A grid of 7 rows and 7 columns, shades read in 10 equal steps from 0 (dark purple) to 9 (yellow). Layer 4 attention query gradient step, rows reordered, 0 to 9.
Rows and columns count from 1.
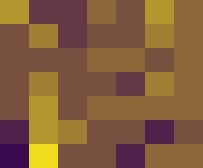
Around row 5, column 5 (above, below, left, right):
2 3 4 4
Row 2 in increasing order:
2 3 3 3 4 5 5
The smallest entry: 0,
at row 7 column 1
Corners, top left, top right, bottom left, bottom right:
6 4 0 4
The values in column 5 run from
1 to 4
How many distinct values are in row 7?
5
